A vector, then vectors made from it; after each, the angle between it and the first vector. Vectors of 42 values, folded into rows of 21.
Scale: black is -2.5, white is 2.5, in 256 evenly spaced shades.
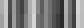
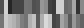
orthogonal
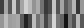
orthogonal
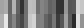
nearly parallel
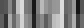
nearly opposite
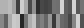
orthogonal
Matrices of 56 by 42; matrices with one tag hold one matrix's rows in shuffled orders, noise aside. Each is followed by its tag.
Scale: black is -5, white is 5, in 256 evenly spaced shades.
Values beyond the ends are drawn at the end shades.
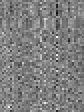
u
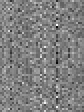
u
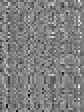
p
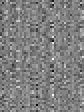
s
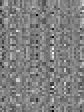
s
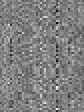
u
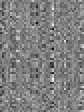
s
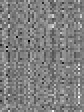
p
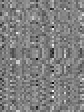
s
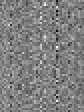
u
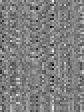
s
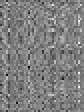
p
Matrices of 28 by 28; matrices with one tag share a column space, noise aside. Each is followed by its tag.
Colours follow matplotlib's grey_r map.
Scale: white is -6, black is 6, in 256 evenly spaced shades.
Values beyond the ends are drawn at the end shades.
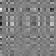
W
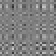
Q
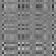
Q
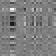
W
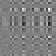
W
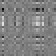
W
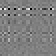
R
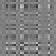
Q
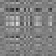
W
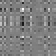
W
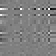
R
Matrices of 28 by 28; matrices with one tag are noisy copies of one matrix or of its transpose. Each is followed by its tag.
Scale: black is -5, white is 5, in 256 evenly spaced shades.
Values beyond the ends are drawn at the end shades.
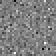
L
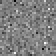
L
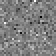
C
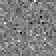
C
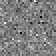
C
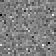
L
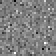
L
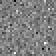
L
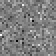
C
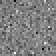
L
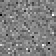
L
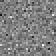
L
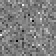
C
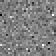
L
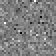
C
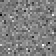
L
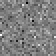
C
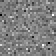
L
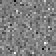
L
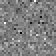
C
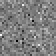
C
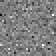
L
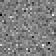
L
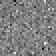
L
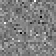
C
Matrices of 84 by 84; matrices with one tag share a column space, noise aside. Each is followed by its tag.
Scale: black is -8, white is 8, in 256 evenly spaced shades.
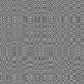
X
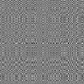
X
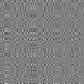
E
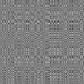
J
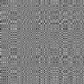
J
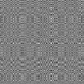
X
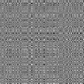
E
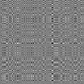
X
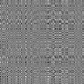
J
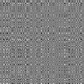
E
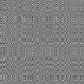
X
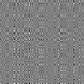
E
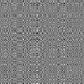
E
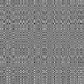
J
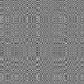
X
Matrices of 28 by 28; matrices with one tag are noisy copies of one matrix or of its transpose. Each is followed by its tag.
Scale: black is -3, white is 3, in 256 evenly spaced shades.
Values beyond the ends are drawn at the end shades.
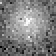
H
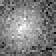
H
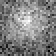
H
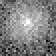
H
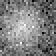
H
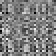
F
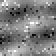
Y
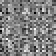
F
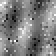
Y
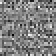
F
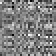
F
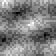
Y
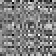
F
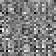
F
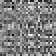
F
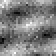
Y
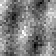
Y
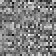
F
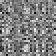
F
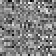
F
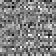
F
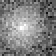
H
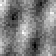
Y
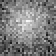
H
